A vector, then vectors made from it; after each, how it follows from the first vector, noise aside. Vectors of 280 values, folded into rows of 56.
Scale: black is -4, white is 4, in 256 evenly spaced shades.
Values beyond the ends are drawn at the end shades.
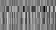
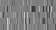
partly zeroed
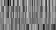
wrapped around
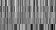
wrapped around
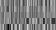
wrapped around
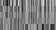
wrapped around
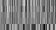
wrapped around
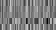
wrapped around
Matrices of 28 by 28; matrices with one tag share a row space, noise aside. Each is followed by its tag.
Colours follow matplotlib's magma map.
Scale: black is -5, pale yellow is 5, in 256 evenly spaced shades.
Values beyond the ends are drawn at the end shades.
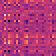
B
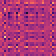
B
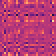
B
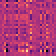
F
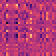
F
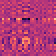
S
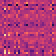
B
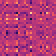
F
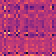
B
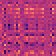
B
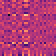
S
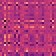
B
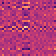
S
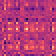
B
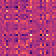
F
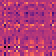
B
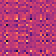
F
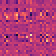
F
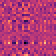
S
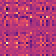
F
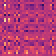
B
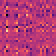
F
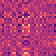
S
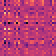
B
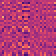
S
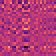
S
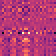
S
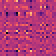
F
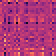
B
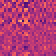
S
